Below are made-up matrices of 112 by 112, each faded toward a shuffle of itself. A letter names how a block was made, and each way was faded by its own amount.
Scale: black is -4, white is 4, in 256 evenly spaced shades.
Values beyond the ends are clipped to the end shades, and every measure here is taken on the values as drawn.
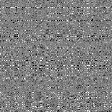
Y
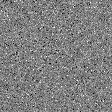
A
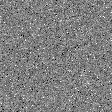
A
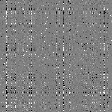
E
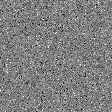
A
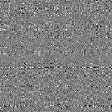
Y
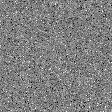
A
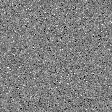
A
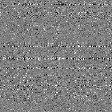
Y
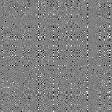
E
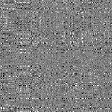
Y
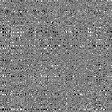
Y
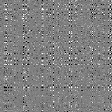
E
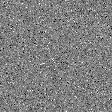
A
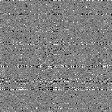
Y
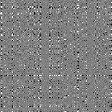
E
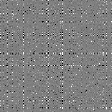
E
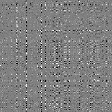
E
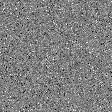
A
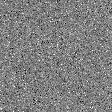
A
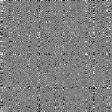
E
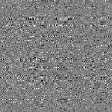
Y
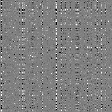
E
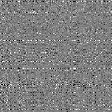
Y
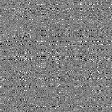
Y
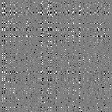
E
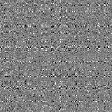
Y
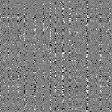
E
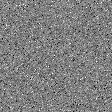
A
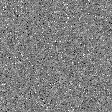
A
